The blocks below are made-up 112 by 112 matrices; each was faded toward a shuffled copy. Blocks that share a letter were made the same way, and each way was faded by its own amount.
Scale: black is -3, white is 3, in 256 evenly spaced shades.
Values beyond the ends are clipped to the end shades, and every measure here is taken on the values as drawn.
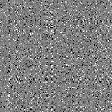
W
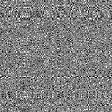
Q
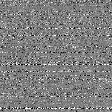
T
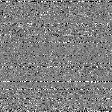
T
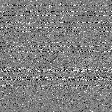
T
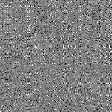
W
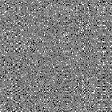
W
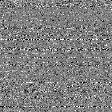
T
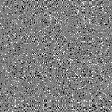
W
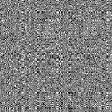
Q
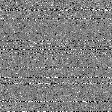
T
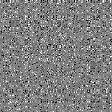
W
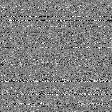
T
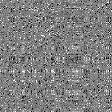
W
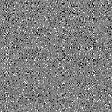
W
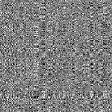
Q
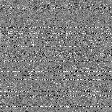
T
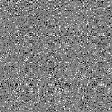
W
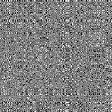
Q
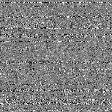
T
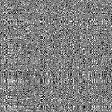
Q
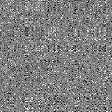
W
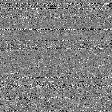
T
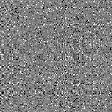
W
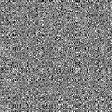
Q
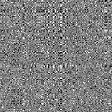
Q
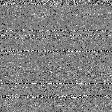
T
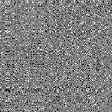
W
